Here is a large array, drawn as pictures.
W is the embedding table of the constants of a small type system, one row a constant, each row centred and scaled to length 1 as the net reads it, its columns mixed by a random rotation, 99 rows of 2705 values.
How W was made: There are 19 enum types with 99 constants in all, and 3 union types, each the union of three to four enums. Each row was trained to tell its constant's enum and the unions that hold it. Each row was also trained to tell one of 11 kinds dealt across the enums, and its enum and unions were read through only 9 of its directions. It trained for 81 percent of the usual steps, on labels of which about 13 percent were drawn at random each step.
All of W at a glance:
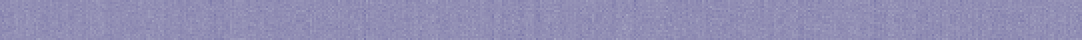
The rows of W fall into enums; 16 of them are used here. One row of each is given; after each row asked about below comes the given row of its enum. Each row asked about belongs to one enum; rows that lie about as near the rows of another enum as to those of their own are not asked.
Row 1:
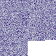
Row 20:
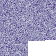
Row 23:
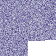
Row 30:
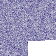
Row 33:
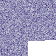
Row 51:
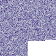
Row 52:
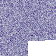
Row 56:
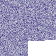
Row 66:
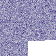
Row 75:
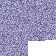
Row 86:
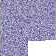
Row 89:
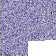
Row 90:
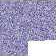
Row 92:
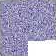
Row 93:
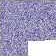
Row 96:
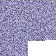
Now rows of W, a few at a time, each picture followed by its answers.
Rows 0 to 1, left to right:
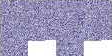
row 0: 86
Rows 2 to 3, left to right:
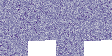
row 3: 93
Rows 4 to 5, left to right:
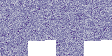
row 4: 33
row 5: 51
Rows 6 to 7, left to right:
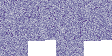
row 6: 93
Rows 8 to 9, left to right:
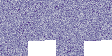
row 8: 89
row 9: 30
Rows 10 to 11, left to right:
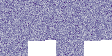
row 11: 66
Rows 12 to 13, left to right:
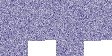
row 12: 86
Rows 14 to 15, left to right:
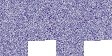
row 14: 93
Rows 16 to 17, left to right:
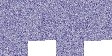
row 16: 92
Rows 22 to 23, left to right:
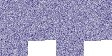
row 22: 89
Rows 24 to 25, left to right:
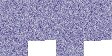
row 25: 56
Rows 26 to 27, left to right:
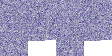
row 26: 75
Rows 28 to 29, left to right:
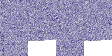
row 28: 75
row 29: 20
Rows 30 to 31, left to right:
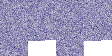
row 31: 1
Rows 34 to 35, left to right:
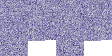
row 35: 33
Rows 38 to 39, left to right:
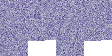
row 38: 56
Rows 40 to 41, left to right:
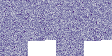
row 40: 96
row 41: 56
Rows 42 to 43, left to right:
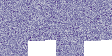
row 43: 75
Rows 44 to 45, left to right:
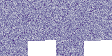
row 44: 1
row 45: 33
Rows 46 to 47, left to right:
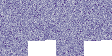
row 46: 90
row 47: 52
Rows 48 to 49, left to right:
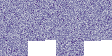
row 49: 23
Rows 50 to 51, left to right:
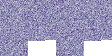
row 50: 23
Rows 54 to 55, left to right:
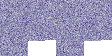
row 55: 89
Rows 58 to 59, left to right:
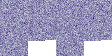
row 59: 89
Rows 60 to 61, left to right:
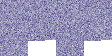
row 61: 86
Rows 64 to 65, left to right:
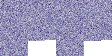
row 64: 20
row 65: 1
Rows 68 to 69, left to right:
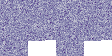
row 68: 86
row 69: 33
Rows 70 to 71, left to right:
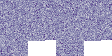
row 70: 89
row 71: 92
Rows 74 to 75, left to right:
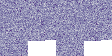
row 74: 92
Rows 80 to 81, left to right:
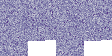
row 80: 1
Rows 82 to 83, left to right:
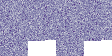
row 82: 23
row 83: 96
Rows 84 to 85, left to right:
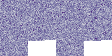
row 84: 20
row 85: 56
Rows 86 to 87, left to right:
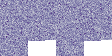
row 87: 56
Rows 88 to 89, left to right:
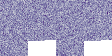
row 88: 33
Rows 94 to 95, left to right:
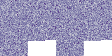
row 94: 1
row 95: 23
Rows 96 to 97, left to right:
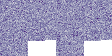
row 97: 75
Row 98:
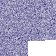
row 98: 75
